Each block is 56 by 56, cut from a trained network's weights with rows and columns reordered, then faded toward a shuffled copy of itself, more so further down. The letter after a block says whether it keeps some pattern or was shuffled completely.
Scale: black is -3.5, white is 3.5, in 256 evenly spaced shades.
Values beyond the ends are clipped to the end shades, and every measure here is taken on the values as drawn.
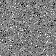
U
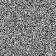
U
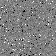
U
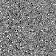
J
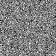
J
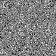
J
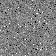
U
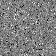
U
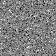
U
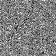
J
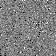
U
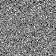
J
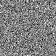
U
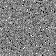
U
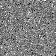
U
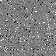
J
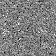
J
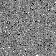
J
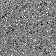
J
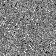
U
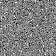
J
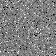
U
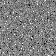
U
